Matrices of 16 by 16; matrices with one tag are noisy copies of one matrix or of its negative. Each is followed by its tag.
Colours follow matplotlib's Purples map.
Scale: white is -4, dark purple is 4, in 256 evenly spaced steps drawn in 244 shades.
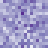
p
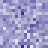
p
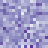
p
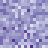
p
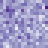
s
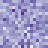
p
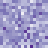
p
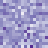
p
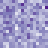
s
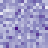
s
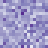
p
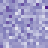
s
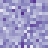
p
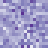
p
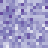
s
